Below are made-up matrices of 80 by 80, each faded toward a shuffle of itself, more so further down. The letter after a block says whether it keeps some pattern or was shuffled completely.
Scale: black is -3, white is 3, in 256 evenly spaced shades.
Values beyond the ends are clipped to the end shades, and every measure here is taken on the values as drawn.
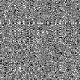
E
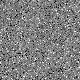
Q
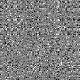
E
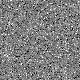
Q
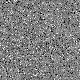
Q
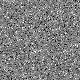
Q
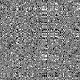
E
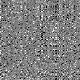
E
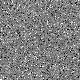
Q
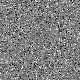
Q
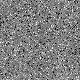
Q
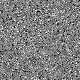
Q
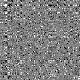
E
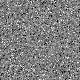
Q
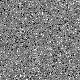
Q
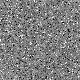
Q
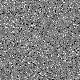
Q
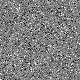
Q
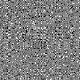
E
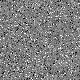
Q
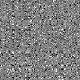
E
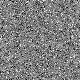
Q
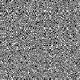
E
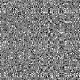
E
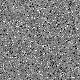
Q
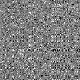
E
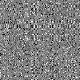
E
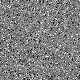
Q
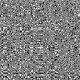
E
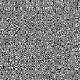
E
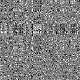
E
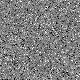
Q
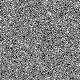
Q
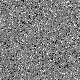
Q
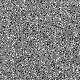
Q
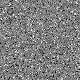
Q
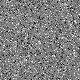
Q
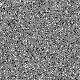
Q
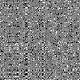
E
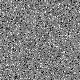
Q
